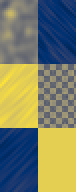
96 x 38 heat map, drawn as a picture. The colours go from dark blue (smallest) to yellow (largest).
It is made of 3 by 2 panels. Panel 1,1: middling, blotchy. Panel 1,2: very low, slanting down to the right, faint in contrast. Panel 2,1: very high, slanting up to the right, faint in contrast. Panel 2,2: middling, checkered, strong in contrast. Panel 3,1: very low, slanting up to the right, faint in contrast. Panel 3,2: very high, flat.
